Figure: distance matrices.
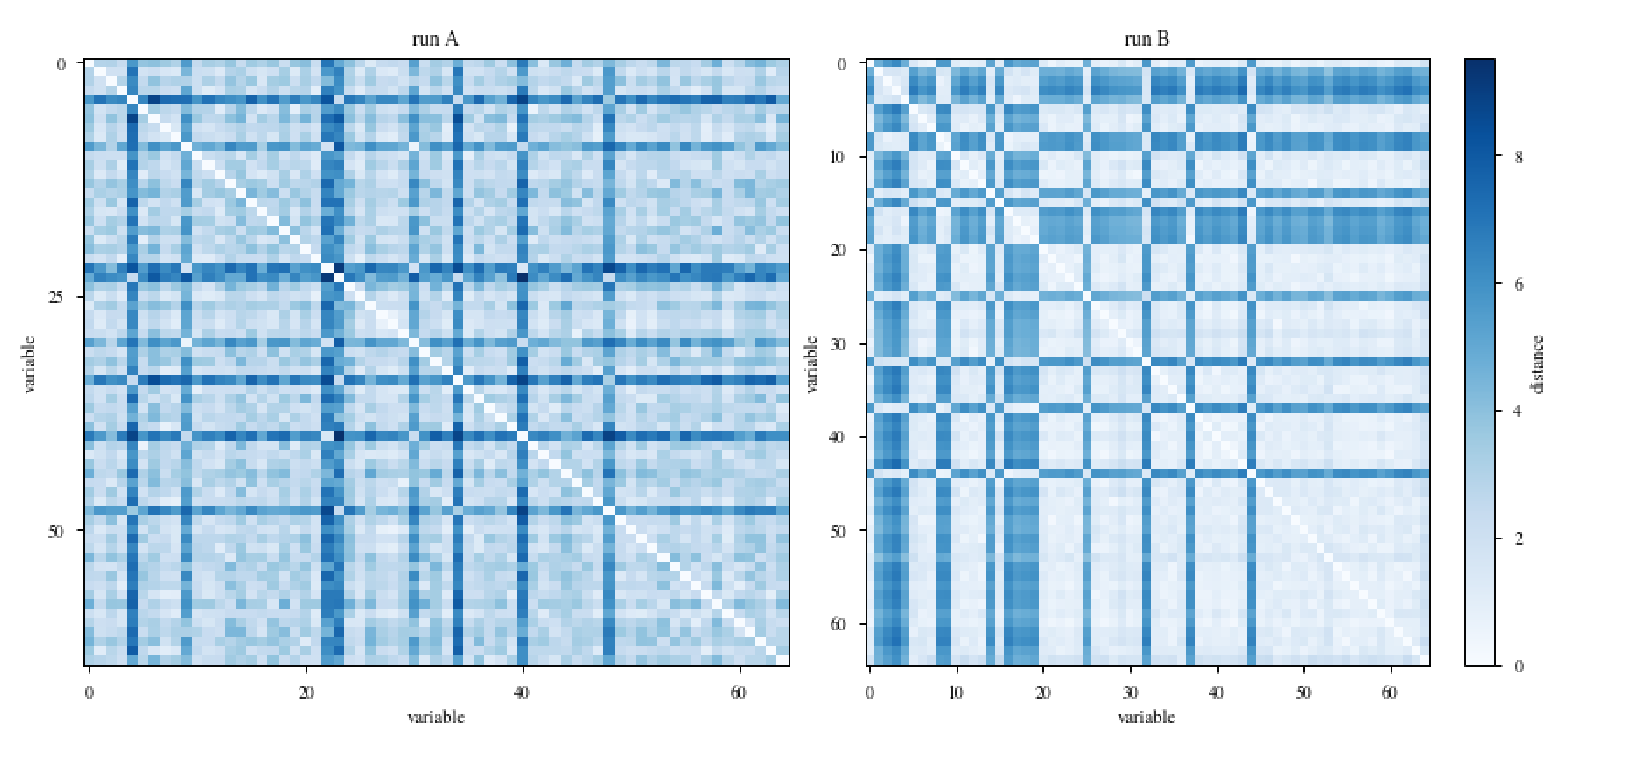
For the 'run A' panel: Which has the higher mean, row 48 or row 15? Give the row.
48
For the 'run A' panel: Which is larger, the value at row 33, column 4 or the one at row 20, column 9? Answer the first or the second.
the first
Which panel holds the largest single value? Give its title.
run A
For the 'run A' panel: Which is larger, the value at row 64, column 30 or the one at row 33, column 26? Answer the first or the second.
the first
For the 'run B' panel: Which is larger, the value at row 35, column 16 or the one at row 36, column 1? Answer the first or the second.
the first
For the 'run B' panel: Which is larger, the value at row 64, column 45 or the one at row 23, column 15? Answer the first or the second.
the first
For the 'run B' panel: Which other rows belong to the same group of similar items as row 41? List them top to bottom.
0, 5, 6, 7, 10, 11, 12, 13, 15, 20, 21, 22, 23, 24, 26, 27, 28, 29, 30, 31, 33, 34, 35, 36, 38, 39, 40, 42, 43, 45, 46, 47, 48, 49, 50, 51, 52, 53, 54, 55, 56, 57, 58, 59, 60, 61, 62, 63, 64
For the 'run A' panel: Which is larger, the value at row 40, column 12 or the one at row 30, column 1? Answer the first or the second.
the first
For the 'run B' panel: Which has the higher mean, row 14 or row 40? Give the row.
14
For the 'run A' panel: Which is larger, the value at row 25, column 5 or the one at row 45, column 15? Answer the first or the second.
the second
